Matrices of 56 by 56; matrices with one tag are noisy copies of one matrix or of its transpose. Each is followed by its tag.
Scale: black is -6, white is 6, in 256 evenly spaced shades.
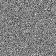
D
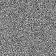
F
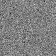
F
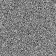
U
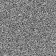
U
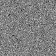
F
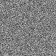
U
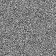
F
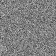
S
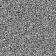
D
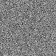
U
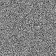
F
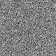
U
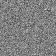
D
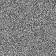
F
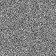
F
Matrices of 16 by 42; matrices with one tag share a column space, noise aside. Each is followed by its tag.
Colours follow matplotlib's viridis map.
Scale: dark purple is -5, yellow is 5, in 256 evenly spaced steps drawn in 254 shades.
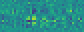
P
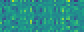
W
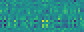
P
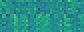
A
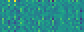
W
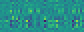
P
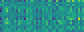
W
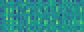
W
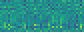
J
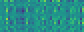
W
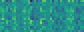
W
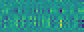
P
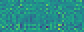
J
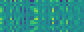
W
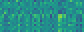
A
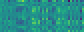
W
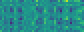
W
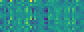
W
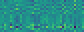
J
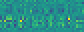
P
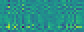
J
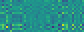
J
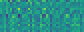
A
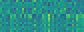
A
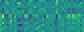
A
